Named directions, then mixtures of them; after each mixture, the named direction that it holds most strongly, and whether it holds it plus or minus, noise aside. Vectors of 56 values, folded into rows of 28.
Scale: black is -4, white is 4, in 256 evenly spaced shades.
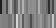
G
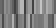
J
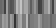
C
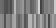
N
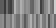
N, plus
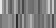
G, minus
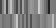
G, plus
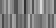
J, plus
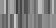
C, minus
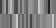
G, plus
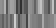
C, minus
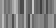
J, minus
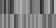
C, plus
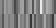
J, plus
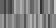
N, plus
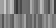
C, minus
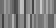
J, plus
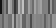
G, plus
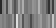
G, plus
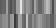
C, plus
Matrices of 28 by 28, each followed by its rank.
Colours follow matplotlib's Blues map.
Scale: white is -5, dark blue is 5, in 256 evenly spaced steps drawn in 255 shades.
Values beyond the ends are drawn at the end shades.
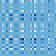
one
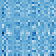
three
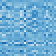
three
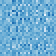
three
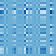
one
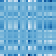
one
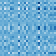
two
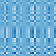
one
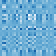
two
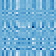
two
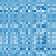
two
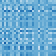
two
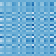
one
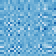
three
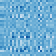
three
